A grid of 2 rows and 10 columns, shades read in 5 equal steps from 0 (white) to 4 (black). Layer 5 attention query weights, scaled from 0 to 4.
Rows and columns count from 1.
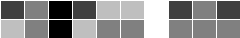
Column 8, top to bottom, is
3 2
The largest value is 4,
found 2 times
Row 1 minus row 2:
2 0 0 2 -1 -1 0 1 0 1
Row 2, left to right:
1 2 4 1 2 2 0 2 2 2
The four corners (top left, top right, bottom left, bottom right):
3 3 1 2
